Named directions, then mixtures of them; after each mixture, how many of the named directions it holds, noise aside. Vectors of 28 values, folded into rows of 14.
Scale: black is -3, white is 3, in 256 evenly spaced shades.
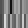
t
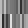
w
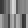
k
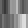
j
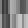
three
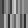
two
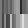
three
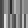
one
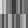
two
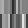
two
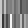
one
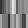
one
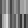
three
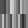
three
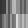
three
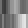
one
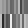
one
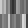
one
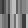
one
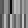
one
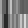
three
